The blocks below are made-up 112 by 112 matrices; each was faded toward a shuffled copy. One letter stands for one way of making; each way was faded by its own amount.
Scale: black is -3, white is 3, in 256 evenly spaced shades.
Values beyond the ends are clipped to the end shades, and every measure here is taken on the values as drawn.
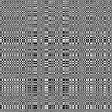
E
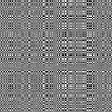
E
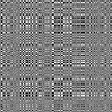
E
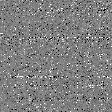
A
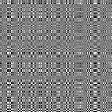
E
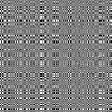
E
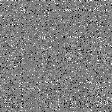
A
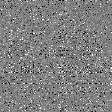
A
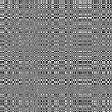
E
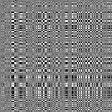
E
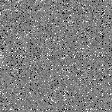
A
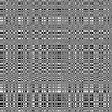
E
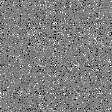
A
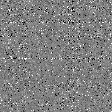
A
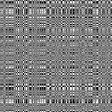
E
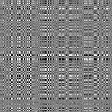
E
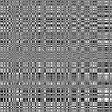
E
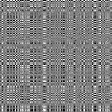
E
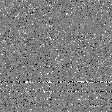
A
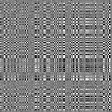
E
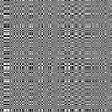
E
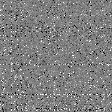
A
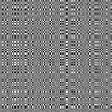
E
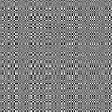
E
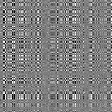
E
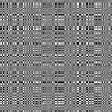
E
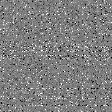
A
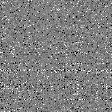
A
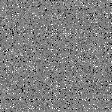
A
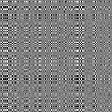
E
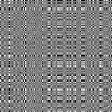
E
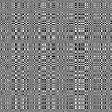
E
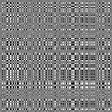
E
